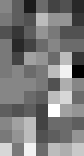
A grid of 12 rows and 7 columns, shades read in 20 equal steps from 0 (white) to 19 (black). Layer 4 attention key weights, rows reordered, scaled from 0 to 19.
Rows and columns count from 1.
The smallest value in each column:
3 7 1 5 0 1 4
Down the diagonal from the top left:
9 12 12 11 11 1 9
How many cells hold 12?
8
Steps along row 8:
same up up down down up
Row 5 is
10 14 7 8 11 5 15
